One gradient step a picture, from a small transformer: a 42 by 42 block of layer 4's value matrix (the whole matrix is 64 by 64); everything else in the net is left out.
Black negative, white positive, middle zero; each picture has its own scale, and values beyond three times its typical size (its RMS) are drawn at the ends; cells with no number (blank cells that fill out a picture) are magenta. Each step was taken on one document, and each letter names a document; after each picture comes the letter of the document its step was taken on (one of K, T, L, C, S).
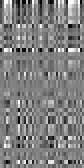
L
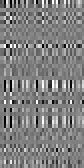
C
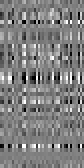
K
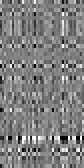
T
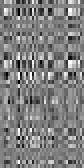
L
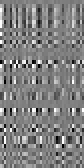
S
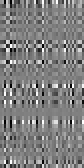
C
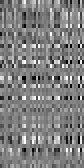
K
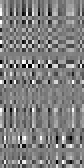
S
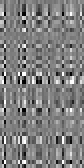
S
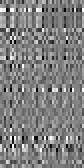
C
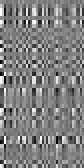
S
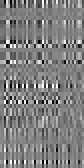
C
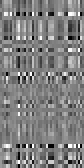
L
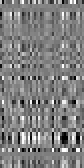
T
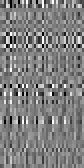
C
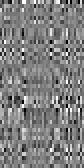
T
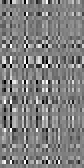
C
